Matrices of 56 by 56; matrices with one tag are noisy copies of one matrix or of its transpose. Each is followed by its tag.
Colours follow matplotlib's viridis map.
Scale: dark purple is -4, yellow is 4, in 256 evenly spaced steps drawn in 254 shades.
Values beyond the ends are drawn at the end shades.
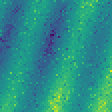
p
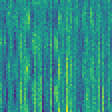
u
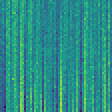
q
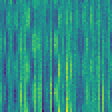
u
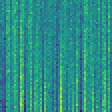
q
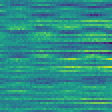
u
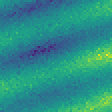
p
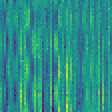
u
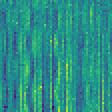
u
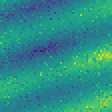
p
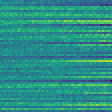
q
